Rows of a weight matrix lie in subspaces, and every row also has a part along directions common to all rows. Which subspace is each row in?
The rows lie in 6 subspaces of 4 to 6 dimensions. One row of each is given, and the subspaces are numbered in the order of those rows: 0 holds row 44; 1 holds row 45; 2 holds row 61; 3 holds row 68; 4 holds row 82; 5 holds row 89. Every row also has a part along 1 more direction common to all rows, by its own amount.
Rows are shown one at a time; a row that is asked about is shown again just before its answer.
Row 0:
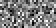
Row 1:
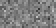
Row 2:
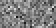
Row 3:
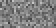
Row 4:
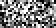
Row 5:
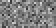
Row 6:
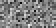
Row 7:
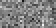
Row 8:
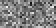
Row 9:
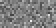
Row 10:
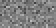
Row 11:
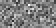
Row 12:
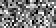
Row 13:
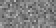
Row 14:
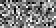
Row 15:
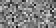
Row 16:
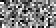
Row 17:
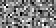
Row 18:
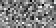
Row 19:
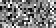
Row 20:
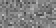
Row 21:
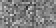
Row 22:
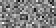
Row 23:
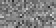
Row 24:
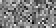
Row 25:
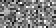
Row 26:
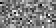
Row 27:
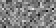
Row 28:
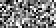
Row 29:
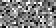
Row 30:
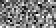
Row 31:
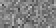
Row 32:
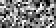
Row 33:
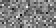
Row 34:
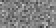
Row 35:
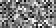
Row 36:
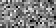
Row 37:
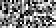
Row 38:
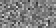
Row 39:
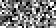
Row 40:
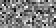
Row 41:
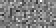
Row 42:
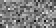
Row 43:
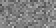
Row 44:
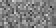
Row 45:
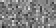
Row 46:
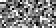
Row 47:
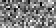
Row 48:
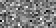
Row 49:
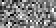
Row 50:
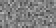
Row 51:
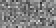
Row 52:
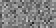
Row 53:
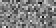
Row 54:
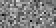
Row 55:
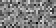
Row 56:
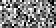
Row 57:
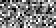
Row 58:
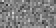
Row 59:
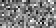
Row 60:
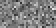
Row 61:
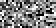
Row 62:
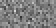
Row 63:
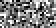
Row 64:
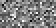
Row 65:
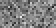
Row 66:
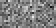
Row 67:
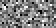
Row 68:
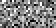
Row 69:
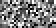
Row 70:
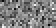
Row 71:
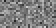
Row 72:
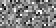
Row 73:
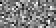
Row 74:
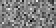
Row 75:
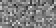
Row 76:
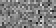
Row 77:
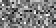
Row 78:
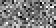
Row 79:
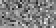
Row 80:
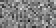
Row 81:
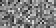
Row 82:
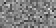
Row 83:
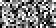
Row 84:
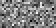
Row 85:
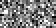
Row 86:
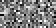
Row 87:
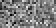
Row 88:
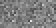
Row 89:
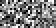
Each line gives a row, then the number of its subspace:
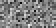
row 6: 5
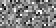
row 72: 0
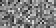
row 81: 5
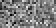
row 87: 3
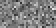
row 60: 1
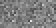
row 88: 1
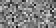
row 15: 4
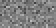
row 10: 4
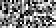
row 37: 0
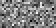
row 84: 2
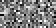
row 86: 5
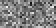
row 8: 3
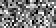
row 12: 5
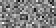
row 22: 4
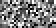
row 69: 2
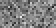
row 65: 3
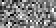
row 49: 3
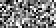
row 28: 2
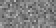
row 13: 4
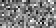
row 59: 5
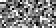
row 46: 1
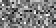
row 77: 0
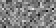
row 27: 2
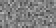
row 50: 2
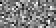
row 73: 1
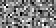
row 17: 0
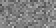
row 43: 0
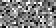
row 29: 4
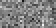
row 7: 0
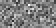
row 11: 2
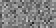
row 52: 4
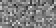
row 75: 3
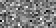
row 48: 2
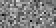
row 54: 2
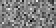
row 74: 4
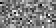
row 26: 1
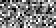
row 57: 0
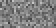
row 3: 0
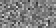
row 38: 1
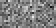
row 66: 3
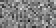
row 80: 1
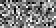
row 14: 0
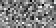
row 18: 3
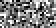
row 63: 2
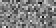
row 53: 4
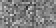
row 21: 3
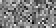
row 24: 5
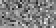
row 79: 1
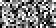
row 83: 4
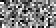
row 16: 1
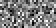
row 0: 5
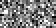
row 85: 5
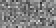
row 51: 2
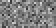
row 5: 4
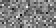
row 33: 0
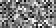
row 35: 4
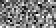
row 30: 4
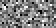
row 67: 0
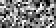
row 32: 2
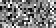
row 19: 4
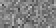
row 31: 5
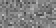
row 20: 2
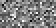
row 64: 2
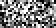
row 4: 3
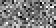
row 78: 3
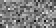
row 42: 5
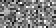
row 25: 5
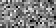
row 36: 5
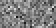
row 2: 3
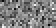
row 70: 1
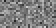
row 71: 5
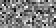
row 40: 0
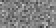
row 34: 1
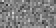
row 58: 1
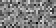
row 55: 4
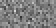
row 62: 0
